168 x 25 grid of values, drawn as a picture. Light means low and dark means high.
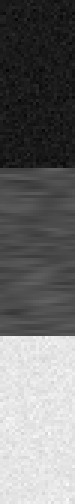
It is made of 3 by 1 panels. Panel 1,1: very high, fine-grained, faint in contrast. Panel 2,1: high, streaked across, faint in contrast. Panel 3,1: very low, fine-grained, faint in contrast.
